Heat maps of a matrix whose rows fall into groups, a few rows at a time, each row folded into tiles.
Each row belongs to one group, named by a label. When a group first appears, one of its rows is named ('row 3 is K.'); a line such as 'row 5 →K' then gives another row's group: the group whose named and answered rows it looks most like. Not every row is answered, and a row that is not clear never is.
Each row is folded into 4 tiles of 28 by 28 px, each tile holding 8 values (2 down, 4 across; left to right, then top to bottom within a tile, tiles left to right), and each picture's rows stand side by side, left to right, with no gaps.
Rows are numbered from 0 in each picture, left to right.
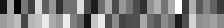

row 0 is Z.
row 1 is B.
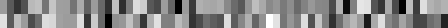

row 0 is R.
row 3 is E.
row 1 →E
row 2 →R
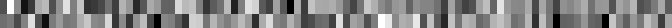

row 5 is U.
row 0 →B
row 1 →B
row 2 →E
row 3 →R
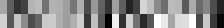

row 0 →R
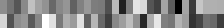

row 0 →R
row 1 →E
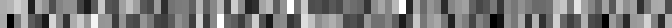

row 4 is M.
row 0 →U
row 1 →M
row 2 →B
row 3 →B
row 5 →U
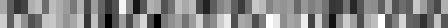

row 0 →R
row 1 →B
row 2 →R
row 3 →Z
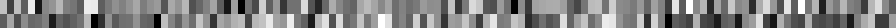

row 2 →Z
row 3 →R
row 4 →E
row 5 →R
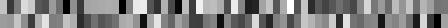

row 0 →E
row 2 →B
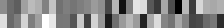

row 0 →R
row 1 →E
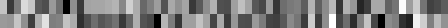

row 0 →E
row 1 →U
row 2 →M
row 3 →B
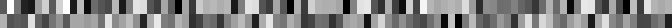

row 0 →B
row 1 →E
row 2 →E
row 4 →U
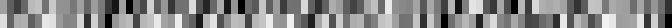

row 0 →R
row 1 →Z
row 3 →R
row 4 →E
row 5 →R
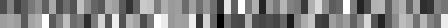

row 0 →Z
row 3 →B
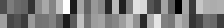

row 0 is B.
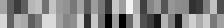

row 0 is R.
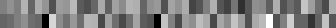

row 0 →U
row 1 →U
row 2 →Z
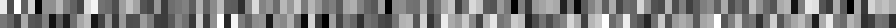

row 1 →M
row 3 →M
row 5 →Z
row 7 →E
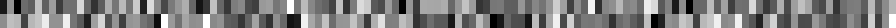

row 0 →Z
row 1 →U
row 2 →B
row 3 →E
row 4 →M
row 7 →M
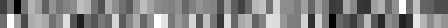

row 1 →R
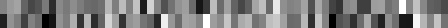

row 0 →M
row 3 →B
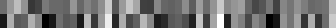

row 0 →M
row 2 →M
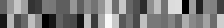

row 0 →M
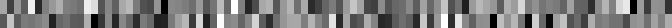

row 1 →M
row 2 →B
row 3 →M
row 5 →B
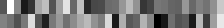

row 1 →M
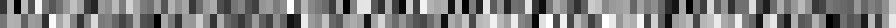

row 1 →U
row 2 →B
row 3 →E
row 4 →Z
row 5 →R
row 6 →Z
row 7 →M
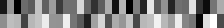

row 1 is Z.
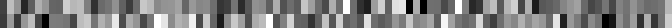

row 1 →R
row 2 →Z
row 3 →B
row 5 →M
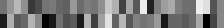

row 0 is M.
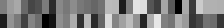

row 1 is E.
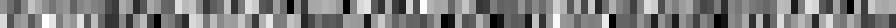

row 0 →R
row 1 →B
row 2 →E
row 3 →E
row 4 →M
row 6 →M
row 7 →E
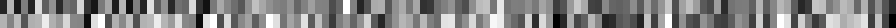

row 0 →Z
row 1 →Z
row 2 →R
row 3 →B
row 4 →R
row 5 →M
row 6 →M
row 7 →R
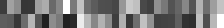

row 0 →B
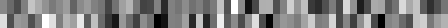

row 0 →R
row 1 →M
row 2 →B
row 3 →B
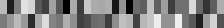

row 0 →E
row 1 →Z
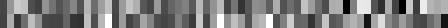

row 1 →M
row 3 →E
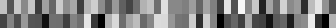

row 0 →U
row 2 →U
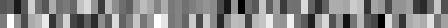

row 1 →R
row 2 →Z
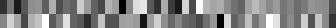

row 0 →Z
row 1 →E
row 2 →R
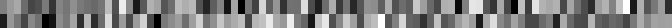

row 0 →M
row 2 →Z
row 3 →Z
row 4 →E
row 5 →B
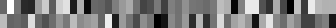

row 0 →B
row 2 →E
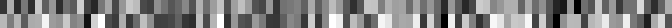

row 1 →M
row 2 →M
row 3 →R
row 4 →R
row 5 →Z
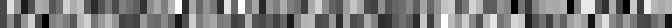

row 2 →U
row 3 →M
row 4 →E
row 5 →E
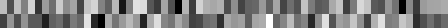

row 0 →U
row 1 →E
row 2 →Z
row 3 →E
